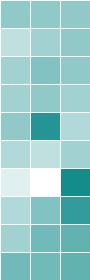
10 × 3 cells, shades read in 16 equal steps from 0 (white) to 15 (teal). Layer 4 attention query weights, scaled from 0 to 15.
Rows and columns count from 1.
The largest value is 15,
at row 7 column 3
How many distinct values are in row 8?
3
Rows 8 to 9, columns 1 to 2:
5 8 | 6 9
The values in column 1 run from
2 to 9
